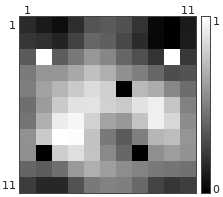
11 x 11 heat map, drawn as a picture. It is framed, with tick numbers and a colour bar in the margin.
On average the colour sits 50% of the way up the scale. The ninth with the lowest average is the top right. No regular stripes run through it. Five lone cells stand out: two far higher and three far lower than their neighbours. No single row or column stands out from its neighbours.
